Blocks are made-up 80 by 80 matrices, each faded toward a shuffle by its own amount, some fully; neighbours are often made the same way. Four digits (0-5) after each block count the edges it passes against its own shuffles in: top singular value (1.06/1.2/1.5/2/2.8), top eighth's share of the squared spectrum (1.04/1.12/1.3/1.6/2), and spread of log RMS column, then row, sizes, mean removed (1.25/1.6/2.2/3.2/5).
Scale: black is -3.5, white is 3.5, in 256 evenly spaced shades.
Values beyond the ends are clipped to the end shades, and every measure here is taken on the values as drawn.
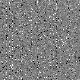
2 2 2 0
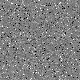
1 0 0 0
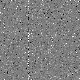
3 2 1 0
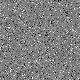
0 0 0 0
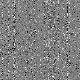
2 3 3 0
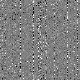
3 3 3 0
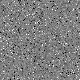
0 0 1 0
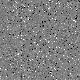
0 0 1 0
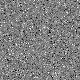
0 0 0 0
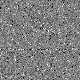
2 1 0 1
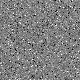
0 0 0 0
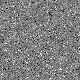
0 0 0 0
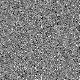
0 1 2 0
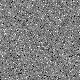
0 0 0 0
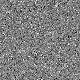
0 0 1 0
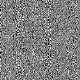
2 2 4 0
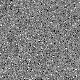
0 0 0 0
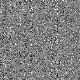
1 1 2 0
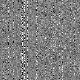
2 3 4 0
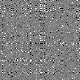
4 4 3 2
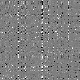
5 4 2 2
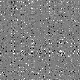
4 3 2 2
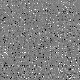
3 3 1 1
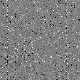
3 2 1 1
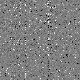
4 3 1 1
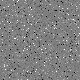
2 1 0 0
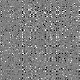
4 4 3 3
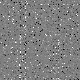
3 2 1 0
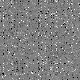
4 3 1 1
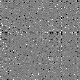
4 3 1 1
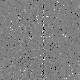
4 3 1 0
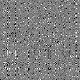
4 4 2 2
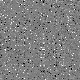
3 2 1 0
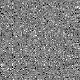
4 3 2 1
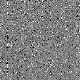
3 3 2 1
